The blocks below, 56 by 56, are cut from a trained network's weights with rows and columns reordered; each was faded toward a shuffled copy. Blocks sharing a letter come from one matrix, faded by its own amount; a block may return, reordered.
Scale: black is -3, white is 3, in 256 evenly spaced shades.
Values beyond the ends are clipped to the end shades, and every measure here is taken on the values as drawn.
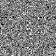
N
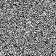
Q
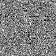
N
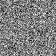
Q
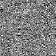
N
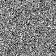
Q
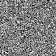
Q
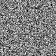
Q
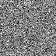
Q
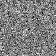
Q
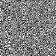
N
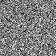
Q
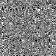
N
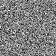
Q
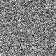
Q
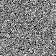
Q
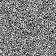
Q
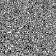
N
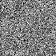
Q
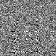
N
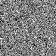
Q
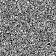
Q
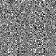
N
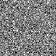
N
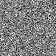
Q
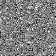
N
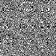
N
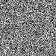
Q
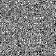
N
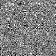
N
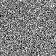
Q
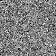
Q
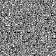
N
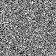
Q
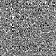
N
